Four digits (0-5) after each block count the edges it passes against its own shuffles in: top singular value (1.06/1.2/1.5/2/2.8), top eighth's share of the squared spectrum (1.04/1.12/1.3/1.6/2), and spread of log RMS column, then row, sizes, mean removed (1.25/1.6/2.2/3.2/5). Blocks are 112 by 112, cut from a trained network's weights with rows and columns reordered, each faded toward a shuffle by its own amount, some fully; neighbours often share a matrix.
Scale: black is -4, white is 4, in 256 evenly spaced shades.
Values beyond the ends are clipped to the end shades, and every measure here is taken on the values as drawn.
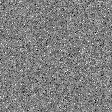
0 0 0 0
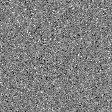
0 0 0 0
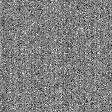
2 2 0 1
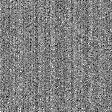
4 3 1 2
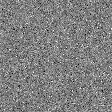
0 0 0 0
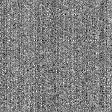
4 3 0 2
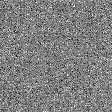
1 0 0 0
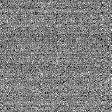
3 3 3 0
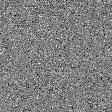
0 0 0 0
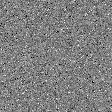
0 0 0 0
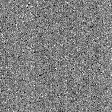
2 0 0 0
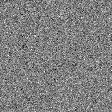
2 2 0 0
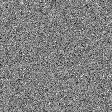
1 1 0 0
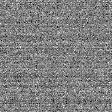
3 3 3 1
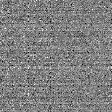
3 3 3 0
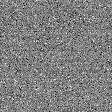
1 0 0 0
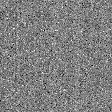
1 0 0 0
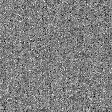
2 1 0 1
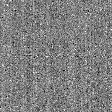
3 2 0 1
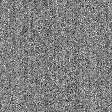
2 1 0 0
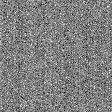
2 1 0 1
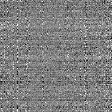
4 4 4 1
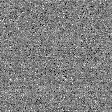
2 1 1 0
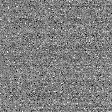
2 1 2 0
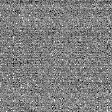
3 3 3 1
